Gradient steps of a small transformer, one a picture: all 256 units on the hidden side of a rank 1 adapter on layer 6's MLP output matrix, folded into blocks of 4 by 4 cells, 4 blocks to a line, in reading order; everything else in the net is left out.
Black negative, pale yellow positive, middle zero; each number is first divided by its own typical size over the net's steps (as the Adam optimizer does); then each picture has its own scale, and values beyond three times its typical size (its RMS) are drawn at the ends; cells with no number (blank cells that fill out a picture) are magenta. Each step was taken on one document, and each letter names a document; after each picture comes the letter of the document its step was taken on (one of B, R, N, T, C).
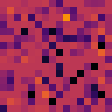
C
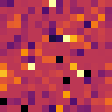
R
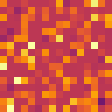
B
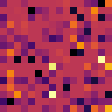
B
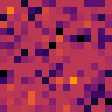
C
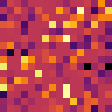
B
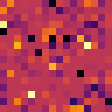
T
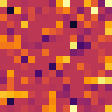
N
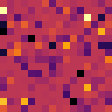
T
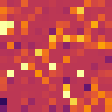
T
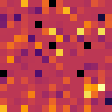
R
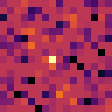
B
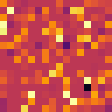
T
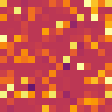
N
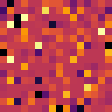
R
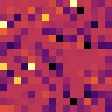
T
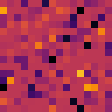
R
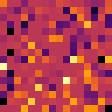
B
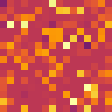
T
